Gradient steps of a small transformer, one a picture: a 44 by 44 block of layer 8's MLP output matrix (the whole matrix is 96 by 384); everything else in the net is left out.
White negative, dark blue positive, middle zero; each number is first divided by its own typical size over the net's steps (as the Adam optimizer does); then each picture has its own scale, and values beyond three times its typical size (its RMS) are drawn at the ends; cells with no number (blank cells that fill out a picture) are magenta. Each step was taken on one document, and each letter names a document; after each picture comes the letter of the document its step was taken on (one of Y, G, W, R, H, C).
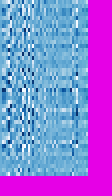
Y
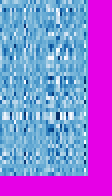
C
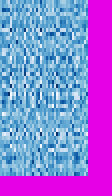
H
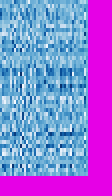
H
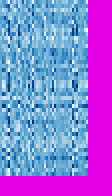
Y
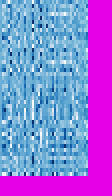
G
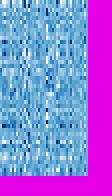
C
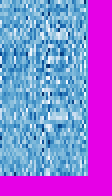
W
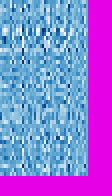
W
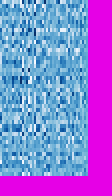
W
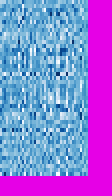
W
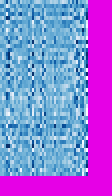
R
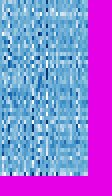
G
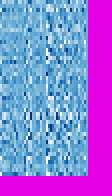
C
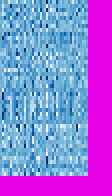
G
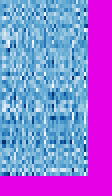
Y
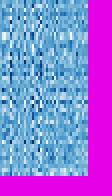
G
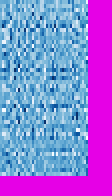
Y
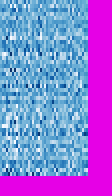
Y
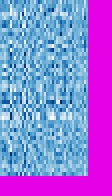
H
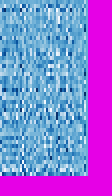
C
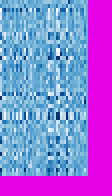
C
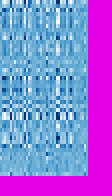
C
